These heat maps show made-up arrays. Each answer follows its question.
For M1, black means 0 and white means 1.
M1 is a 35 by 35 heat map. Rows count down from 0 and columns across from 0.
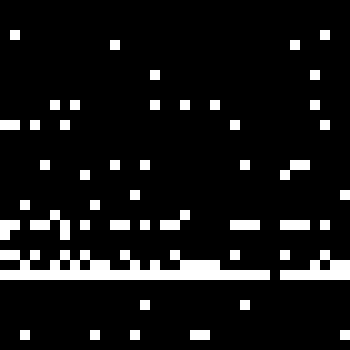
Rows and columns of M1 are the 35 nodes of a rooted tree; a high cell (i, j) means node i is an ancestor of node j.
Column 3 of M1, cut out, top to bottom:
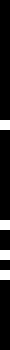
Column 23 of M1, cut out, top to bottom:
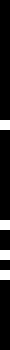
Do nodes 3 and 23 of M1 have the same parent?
yes
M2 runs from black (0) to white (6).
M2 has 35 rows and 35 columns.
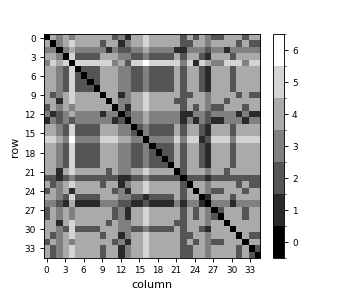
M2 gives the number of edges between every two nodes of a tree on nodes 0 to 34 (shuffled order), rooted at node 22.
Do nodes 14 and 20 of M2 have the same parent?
yes
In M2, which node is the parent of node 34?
12
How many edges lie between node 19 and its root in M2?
2
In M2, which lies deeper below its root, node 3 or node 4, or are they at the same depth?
node 4
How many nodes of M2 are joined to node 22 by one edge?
4
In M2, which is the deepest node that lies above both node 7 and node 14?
26
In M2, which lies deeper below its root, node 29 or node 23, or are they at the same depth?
the same depth
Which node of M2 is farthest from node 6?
4
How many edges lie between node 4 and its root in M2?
3
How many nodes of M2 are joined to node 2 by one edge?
4
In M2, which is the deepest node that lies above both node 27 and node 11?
13
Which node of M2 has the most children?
26
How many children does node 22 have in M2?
4
